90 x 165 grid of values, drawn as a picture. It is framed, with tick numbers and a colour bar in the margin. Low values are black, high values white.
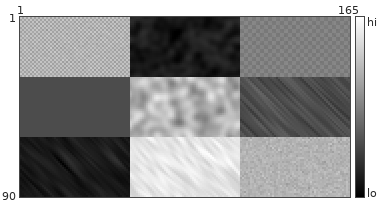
The table splits into 3 rows of 3 panels. Panel 1,1: high, checkered. Panel 1,2: very low, blotchy, faint in contrast. Panel 1,3: middling, checkered, faint in contrast. Panel 2,1: low, flat. Panel 2,2: high, blotchy. Panel 2,3: low, slanting down to the right, faint in contrast. Panel 3,1: very low, slanting down to the right, faint in contrast. Panel 3,2: very high, slanting down to the right, faint in contrast. Panel 3,3: high, fine-grained, faint in contrast.
